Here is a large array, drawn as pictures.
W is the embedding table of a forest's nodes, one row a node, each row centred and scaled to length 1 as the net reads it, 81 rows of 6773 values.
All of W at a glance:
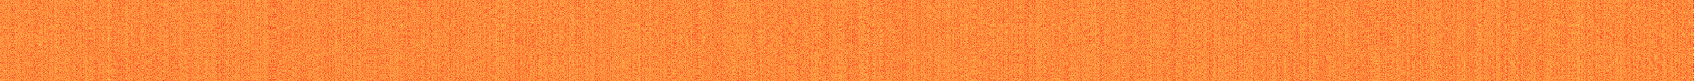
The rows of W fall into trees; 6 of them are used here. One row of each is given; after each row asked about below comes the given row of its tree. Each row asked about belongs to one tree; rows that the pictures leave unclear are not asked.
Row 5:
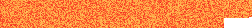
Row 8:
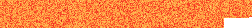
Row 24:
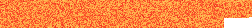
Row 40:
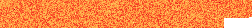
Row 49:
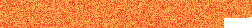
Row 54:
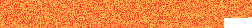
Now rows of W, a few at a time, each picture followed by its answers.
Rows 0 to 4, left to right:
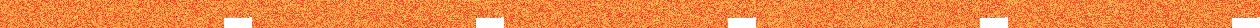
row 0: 5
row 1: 49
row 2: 5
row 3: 54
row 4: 40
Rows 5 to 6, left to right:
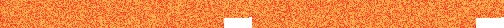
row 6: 5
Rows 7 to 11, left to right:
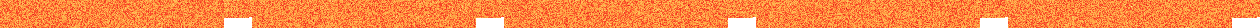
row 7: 8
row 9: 24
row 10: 54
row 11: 40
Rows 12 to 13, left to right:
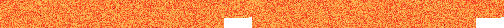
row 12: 54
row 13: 40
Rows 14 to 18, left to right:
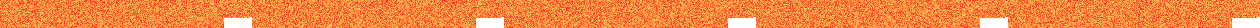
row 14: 5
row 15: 8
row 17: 5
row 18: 40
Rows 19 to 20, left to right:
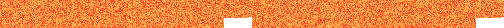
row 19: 54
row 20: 8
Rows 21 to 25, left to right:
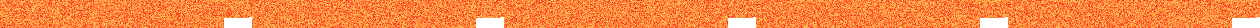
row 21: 49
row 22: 54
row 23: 8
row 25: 24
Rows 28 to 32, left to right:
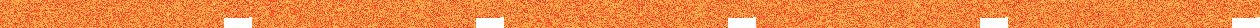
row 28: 5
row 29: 24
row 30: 40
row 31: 40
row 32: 24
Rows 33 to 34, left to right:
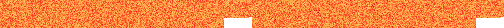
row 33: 8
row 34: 54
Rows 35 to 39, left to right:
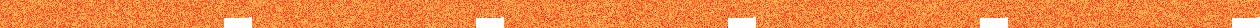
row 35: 54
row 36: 40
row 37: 40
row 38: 5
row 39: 24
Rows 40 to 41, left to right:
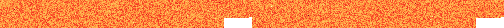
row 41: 40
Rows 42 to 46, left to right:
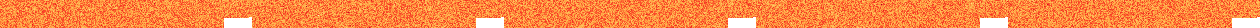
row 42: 24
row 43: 40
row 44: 8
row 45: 8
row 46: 5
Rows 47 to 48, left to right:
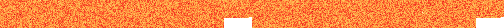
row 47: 24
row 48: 54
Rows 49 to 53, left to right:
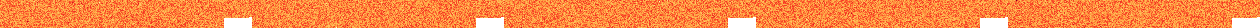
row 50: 8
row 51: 40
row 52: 5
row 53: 49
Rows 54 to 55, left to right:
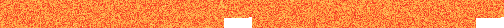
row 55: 24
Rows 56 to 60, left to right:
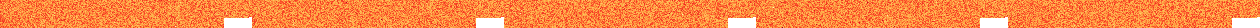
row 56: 5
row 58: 24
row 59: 5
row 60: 49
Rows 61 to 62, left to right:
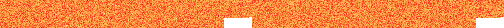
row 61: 49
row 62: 54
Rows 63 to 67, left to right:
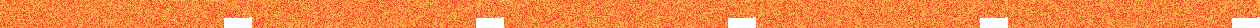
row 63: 49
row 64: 8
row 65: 40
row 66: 5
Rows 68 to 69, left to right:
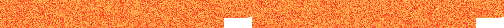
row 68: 24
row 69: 49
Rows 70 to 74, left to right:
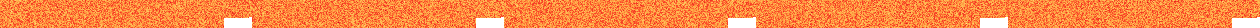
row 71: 5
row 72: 8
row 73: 49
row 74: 5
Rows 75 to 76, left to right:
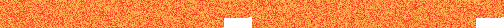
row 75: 24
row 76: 49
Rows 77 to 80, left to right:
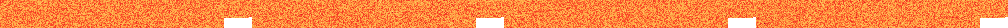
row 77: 54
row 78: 24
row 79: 5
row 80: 49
